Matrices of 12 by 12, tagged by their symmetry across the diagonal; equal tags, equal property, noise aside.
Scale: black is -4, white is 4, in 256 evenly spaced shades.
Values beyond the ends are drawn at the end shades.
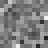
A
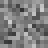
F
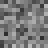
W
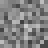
A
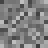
A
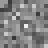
A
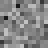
A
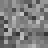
W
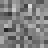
F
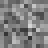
F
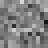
W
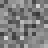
A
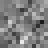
F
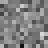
W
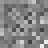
A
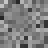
A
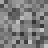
A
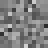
F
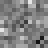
A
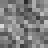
F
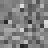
F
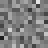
F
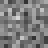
W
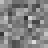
W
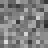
W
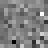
F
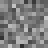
W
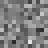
F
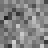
W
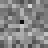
W
